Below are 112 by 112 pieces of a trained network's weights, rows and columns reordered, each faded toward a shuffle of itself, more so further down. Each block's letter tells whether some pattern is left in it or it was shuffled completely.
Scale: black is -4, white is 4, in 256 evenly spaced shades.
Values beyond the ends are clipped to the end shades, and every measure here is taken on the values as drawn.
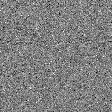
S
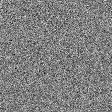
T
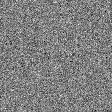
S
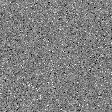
T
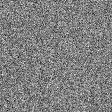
S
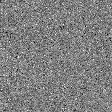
S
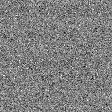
S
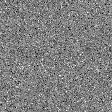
T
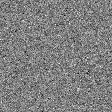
T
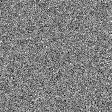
S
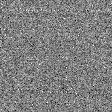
S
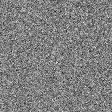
T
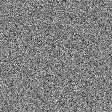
T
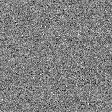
S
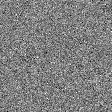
T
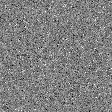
T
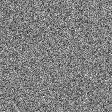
T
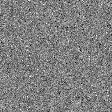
S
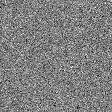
T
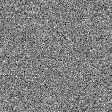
S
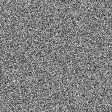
T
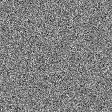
T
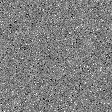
T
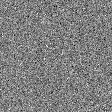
T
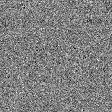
S
